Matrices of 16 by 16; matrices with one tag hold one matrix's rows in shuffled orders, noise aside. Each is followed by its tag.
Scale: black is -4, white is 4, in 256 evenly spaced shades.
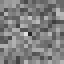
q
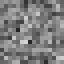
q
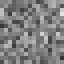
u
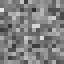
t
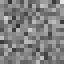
u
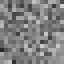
u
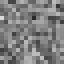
t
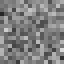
u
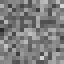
u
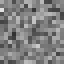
t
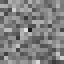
q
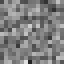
q
